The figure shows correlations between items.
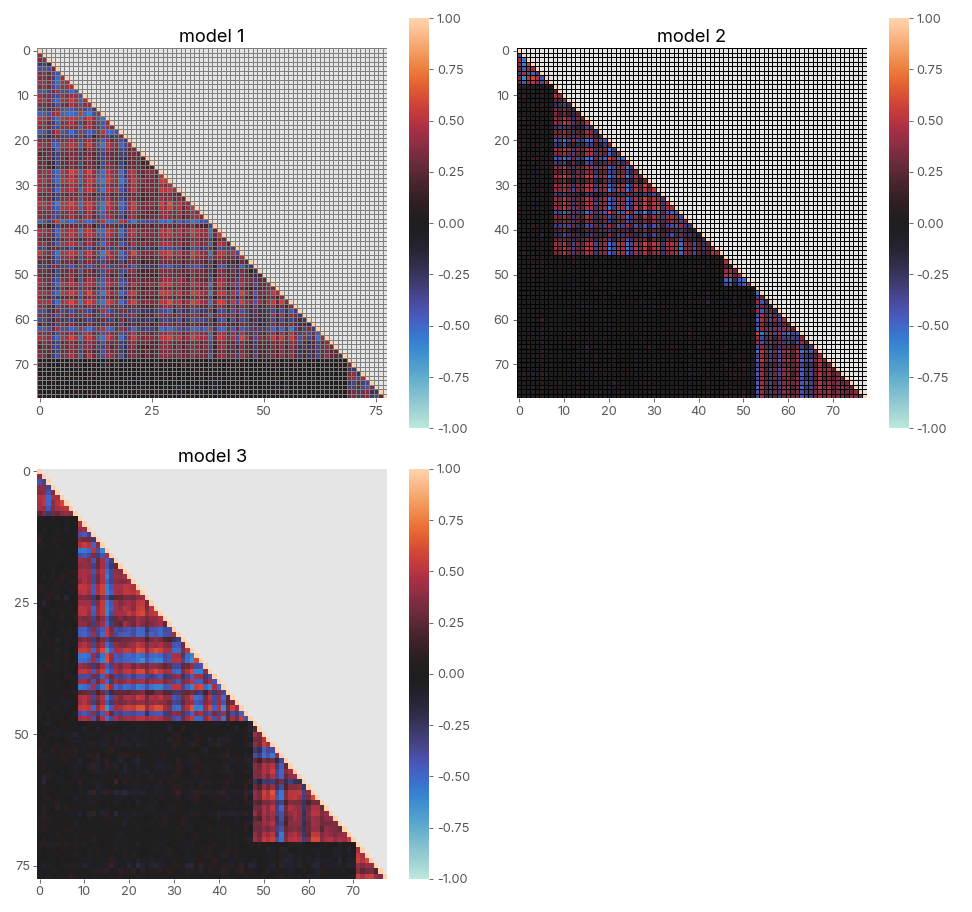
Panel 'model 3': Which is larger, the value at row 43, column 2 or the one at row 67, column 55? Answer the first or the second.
the second
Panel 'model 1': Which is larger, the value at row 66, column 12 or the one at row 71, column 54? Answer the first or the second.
the first
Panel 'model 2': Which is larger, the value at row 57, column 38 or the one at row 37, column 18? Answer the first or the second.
the second
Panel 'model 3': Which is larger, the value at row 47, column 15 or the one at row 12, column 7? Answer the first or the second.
the second
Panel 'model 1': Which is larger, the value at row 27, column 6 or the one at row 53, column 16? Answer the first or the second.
the first
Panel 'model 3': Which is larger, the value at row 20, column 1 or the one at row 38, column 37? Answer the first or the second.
the second
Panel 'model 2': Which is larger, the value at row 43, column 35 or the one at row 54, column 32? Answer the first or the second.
the first
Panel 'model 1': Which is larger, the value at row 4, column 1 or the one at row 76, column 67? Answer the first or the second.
the second
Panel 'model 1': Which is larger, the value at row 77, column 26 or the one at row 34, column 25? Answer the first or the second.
the second
